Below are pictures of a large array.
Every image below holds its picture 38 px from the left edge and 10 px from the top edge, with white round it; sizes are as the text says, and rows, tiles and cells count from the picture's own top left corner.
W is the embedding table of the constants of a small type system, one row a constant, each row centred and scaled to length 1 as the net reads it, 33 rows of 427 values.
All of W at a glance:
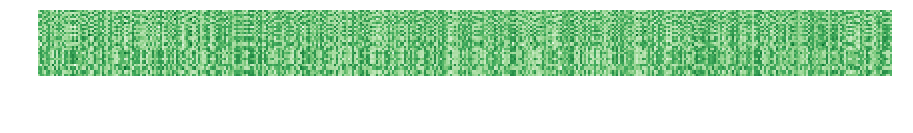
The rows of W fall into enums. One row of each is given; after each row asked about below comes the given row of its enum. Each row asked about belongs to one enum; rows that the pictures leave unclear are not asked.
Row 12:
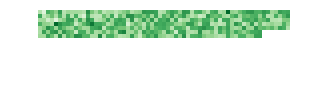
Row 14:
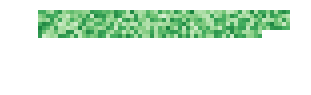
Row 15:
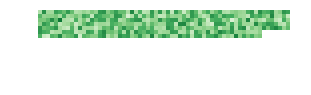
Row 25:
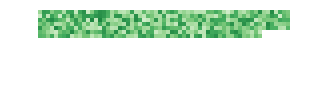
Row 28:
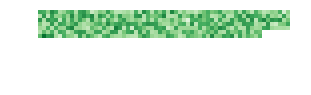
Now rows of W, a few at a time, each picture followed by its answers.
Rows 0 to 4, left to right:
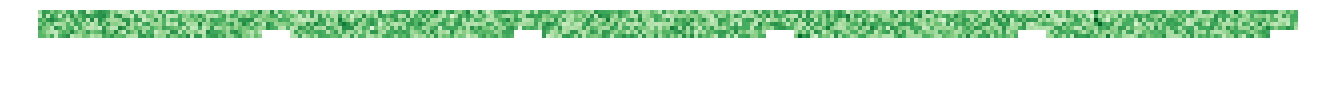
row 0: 25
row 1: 12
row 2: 14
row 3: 28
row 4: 12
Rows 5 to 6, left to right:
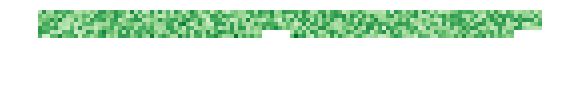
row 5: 15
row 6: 28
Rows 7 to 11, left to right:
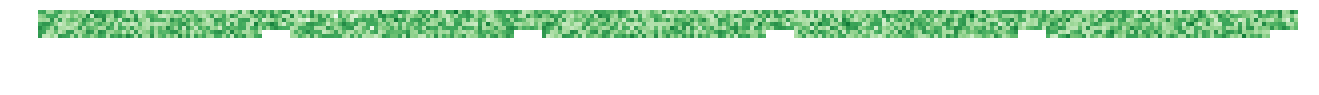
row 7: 14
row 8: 12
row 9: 14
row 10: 12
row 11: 15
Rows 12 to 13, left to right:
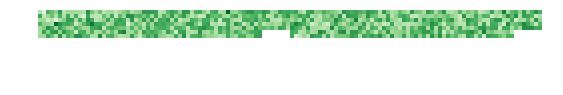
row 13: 14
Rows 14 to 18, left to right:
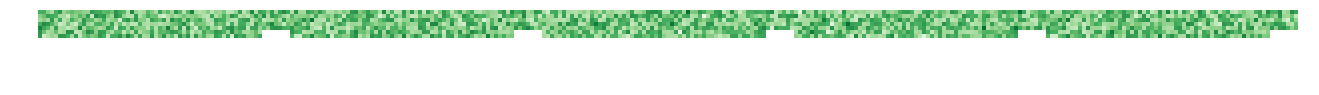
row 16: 12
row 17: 12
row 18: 15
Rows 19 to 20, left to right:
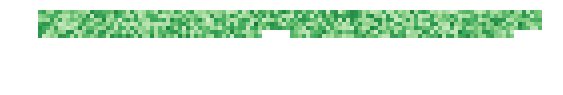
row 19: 14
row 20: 25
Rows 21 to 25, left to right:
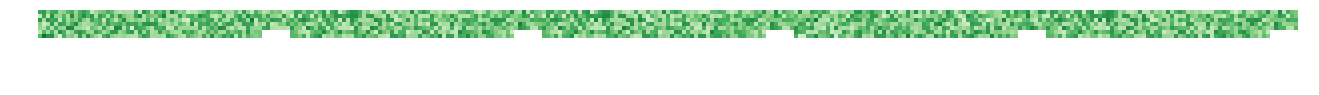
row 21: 28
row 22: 25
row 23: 25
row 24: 15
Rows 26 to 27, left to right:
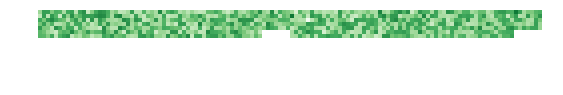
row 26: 25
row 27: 12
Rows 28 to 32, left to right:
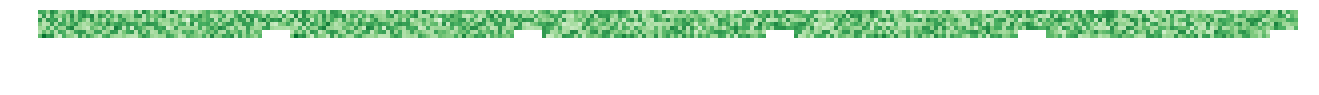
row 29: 28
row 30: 14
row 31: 14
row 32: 25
